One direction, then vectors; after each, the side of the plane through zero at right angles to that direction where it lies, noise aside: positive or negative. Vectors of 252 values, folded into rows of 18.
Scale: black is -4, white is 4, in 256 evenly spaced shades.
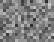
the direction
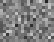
positive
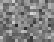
positive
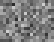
positive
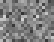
negative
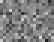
negative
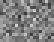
negative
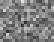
negative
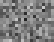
negative
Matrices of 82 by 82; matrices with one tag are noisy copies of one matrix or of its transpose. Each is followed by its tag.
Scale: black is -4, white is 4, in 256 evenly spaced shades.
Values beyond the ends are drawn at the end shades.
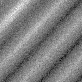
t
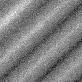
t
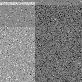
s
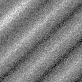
t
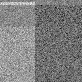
s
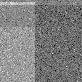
s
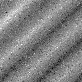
t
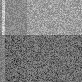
s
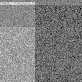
s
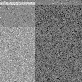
s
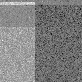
s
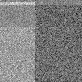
s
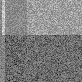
s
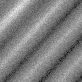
t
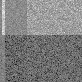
s
